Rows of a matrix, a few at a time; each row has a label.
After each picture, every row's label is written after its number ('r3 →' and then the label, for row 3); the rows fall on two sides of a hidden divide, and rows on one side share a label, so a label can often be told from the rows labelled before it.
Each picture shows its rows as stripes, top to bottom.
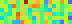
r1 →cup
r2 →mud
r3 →mud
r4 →mud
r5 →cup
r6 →mud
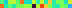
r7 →mud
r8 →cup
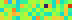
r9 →mud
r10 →mud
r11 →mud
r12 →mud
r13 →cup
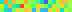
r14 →mud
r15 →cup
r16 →mud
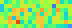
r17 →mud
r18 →mud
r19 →mud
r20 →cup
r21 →cup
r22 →cup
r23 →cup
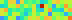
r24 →mud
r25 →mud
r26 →mud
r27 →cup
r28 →mud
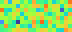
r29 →mud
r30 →mud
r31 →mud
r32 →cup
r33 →mud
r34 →mud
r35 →mud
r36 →mud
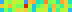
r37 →mud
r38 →cup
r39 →cup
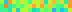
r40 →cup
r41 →mud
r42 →mud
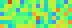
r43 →cup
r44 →mud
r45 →mud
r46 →mud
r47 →cup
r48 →mud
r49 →mud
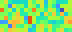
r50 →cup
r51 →mud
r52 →mud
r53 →cup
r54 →mud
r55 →mud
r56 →mud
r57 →cup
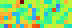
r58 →mud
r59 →mud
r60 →cup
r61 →cup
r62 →cup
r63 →mud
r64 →cup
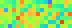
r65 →mud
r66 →mud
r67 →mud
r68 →mud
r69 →cup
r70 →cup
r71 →mud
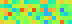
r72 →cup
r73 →mud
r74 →mud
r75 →cup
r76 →mud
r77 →cup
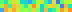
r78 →cup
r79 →mud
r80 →mud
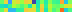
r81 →cup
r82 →mud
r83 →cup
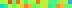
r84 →cup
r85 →cup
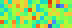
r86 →mud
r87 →mud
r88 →mud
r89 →mud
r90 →mud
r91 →mud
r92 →cup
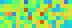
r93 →cup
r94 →mud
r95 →cup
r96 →cup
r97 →mud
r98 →cup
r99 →cup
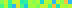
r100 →mud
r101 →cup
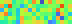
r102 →mud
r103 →cup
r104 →mud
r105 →cup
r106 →mud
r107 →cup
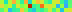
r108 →cup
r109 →cup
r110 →mud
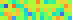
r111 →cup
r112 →mud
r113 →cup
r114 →mud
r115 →cup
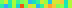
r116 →cup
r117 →mud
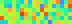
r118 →mud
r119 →mud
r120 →cup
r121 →mud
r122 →mud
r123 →cup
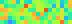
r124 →mud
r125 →mud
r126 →cup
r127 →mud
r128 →cup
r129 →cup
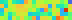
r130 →cup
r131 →cup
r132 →mud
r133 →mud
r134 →mud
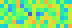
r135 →cup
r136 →mud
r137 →mud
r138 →mud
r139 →mud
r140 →mud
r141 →cup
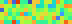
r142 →cup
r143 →mud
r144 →mud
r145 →mud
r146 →cup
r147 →mud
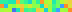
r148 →mud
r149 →mud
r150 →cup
